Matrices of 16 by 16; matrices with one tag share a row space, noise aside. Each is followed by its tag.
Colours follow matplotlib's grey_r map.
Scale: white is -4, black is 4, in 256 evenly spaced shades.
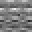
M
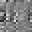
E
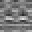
M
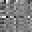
E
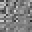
E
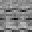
M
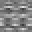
M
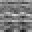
M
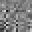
E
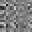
E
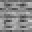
M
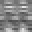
M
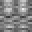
M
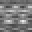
M
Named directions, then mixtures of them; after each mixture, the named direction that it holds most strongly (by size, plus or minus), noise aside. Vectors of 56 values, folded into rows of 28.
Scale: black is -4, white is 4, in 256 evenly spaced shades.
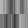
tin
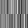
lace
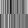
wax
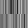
lace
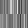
lace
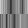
tin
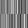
lace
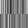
wax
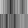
tin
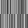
lace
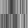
tin
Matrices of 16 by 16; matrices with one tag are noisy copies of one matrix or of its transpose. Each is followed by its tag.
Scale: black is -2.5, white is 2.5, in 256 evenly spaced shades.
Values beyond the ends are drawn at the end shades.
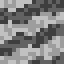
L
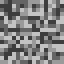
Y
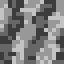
L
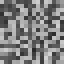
Y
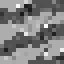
L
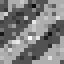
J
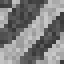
J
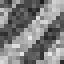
J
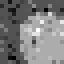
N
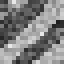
J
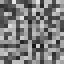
Y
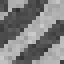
J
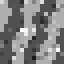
L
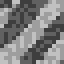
J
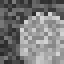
N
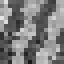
L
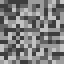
Y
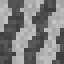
L
